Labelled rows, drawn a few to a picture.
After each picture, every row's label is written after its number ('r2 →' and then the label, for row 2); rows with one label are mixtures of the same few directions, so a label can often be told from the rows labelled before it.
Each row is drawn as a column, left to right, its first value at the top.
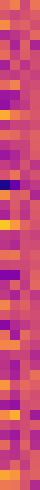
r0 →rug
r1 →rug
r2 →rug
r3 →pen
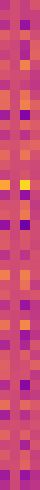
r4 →rug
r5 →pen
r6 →rug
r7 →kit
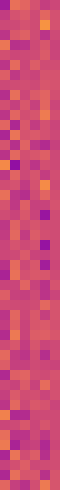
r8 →pen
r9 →pen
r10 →pen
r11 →pen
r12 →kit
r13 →kit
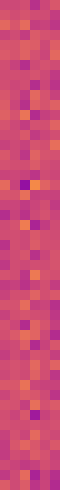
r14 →kit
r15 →rug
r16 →rug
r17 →rug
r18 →rug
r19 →kit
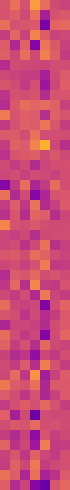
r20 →rug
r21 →pen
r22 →kit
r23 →pen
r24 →kit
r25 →kit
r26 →kit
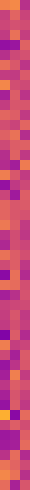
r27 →rug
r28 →pen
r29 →pen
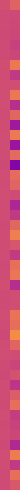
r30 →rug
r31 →pen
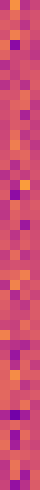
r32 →rug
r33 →pen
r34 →rug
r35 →kit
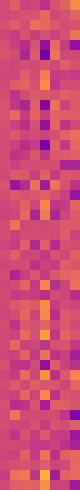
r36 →kit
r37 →rug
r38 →kit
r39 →kit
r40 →kit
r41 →kit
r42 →pen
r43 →pen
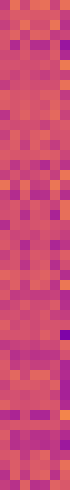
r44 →rug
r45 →pen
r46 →kit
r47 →pen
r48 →pen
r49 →kit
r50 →rug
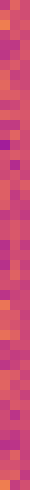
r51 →kit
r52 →pen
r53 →kit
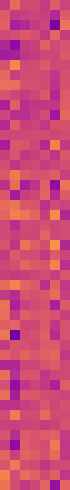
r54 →kit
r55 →rug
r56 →kit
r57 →kit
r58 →pen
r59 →kit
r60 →kit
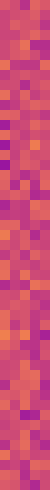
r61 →pen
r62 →rug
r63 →rug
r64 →pen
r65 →rug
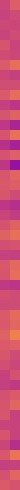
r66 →pen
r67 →pen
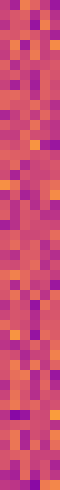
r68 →rug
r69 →rug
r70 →pen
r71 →kit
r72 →kit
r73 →pen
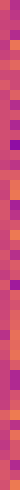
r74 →rug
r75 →pen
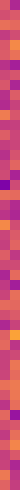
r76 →rug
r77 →rug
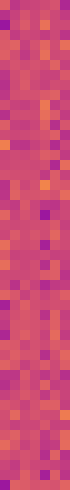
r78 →kit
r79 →pen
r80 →kit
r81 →pen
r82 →kit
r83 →pen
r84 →pen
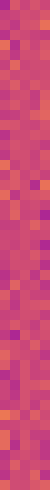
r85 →pen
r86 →rug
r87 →rug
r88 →rug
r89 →kit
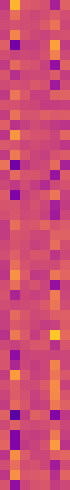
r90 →pen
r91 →pen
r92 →pen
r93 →rug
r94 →rug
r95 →rug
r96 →pen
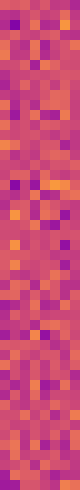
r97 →kit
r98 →kit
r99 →rug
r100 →rug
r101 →rug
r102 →rug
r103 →kit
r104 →pen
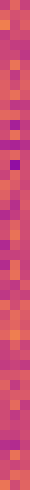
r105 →kit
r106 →pen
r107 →kit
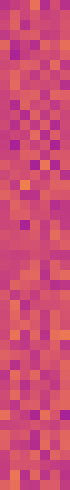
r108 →pen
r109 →kit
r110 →rug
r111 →pen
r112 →pen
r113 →pen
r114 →rug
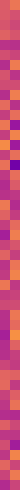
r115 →pen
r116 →pen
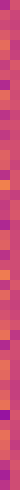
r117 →rug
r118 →rug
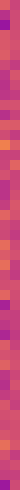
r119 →kit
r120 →pen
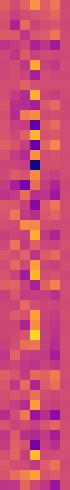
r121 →pen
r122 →kit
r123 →rug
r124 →pen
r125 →pen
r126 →pen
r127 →kit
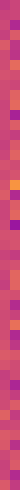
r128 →pen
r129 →rug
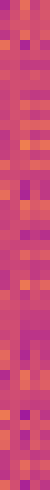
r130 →pen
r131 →kit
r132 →pen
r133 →pen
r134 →pen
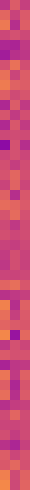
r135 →kit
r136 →rug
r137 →kit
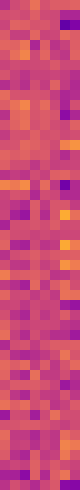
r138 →rug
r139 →kit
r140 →kit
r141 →pen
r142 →kit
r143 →rug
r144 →kit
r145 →kit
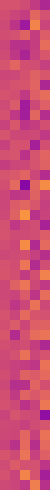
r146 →pen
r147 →rug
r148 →kit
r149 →kit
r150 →rug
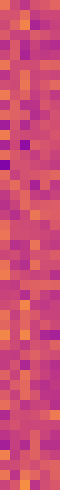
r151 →pen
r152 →kit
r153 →kit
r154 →kit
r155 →rug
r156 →rug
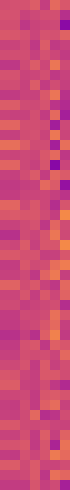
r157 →pen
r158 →pen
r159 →kit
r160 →rug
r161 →rug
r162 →pen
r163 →kit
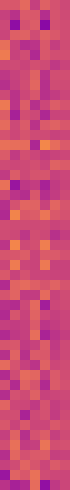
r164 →kit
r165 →kit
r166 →pen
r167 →kit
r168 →kit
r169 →pen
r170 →pen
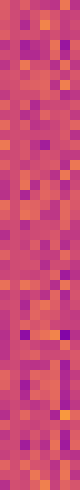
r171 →pen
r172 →kit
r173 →rug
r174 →kit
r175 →kit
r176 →rug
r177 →rug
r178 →pen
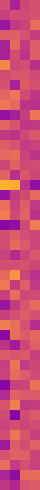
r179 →rug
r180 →rug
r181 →kit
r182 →rug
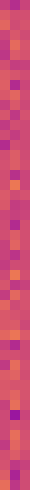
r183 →kit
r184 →rug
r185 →rug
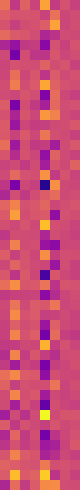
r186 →pen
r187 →kit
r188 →pen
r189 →kit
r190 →rug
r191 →kit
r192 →rug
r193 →pen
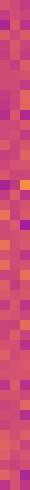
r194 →kit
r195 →rug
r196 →rug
